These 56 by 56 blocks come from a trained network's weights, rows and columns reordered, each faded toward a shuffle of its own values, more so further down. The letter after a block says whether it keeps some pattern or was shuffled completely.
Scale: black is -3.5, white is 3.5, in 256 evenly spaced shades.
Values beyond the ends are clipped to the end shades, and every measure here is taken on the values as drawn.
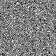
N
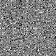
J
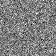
N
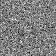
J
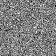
N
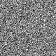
J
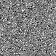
N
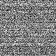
J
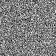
N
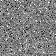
N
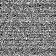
J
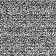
J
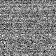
J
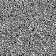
N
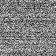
J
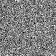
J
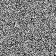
N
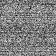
J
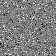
N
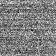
J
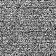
J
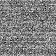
J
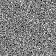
N
